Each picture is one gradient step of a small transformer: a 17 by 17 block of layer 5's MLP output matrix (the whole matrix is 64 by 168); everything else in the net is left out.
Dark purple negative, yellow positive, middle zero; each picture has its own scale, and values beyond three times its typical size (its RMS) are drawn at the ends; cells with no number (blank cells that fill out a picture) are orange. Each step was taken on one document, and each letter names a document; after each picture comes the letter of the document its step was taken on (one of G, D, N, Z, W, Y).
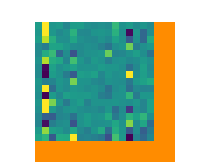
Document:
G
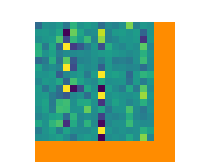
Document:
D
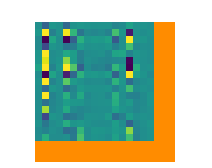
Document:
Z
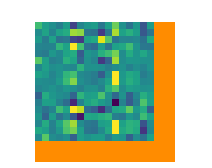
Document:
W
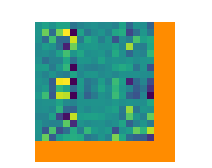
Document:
Z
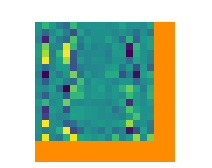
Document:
Z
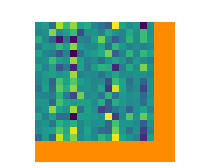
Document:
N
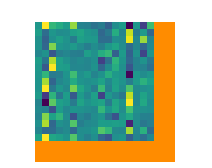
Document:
G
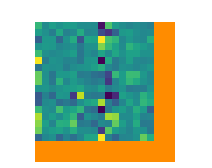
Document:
W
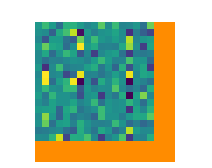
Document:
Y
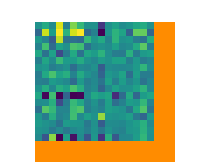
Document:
N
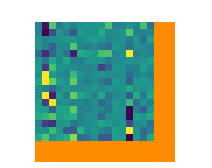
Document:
G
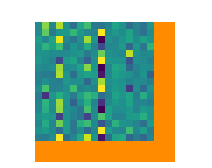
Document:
Y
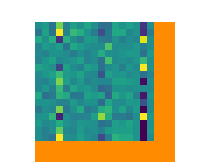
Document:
N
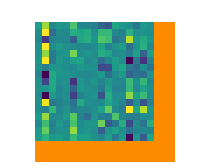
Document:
G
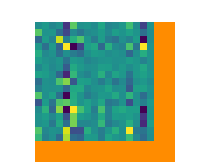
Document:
D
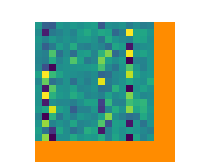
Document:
G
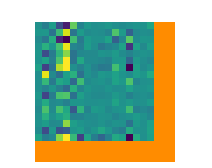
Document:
Z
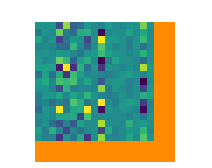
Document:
D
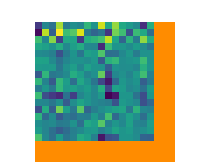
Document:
N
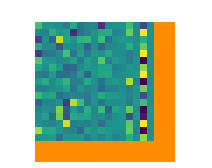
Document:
D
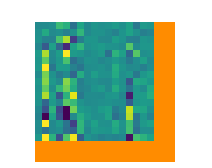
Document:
Z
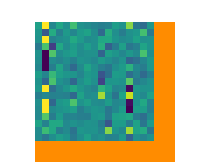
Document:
G
